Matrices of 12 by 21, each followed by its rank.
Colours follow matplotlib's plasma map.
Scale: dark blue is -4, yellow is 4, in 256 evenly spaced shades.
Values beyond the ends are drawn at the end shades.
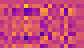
two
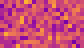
full rank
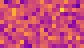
full rank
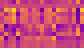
two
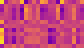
two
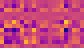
two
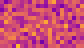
full rank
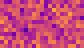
full rank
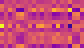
two
